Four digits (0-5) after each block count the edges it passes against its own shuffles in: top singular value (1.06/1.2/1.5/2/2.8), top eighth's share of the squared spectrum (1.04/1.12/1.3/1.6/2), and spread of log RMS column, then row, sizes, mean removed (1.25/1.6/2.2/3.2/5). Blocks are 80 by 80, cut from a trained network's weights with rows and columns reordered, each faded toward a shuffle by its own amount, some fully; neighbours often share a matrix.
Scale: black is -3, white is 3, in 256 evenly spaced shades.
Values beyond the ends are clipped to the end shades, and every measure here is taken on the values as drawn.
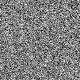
0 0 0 0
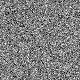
0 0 0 0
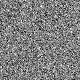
0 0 0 0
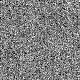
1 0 0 0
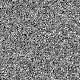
0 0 0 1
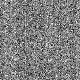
2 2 0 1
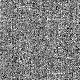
2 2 0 1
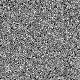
0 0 0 0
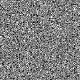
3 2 2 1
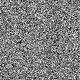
0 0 0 0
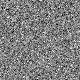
0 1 0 0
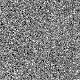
1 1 1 0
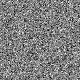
1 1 0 0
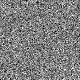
1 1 0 1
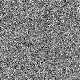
1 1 0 1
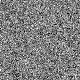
1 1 0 1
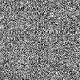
3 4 1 2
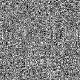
2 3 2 1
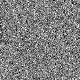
1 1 1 0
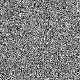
2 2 2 0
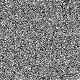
1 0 1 0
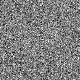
1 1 1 0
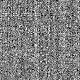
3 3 0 2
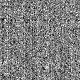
2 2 0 1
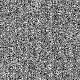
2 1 0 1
